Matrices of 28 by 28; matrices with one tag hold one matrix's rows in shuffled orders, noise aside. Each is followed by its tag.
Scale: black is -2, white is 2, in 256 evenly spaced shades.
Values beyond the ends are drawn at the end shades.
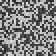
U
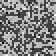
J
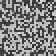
U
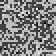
J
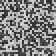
J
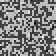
J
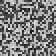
U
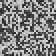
U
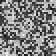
J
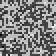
J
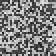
J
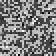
J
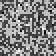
U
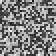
J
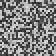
U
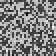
U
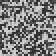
J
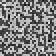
U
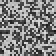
J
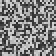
U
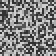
U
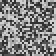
J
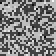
J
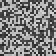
U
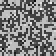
J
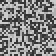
J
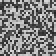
U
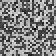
U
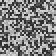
J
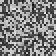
U
